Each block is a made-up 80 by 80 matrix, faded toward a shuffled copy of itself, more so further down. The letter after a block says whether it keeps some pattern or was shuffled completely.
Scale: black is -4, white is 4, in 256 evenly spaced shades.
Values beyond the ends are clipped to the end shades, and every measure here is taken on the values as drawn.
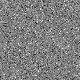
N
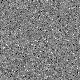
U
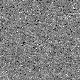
N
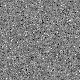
U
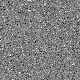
U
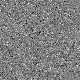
N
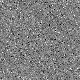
N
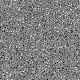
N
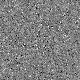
U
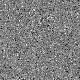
N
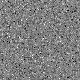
N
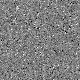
U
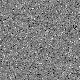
U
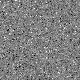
N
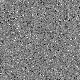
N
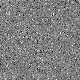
N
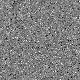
U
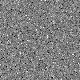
N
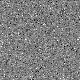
U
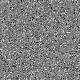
U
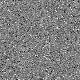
U
